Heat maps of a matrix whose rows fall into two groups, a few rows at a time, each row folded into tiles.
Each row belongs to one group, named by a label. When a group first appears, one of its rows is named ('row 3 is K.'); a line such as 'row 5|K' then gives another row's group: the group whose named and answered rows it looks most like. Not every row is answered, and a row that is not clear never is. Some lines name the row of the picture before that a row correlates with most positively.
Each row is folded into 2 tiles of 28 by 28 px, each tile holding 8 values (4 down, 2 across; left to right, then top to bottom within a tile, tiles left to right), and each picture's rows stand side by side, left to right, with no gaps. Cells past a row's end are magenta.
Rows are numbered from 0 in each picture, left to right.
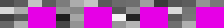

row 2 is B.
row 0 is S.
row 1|S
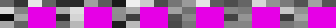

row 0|S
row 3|S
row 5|S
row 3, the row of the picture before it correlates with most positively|1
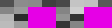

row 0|B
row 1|B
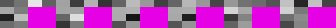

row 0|S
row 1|S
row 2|B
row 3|B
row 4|S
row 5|S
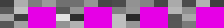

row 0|B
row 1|B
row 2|B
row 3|S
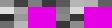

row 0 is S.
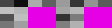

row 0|S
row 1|S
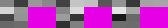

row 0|S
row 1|B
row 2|S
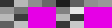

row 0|B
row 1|B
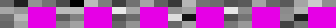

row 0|S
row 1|S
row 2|S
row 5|B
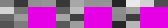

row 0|S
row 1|B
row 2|B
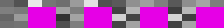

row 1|S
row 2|B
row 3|B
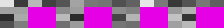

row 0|S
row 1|B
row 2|S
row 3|B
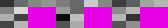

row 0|B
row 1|S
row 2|B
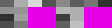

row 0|S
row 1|S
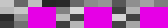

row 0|S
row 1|B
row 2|B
